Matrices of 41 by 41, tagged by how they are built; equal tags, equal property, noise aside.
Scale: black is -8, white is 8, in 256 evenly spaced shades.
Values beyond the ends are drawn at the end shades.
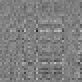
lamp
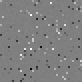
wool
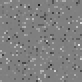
wool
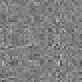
lamp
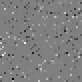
wool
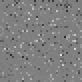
wool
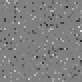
wool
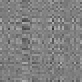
lamp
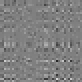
lamp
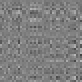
lamp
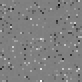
wool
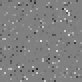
wool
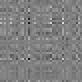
lamp
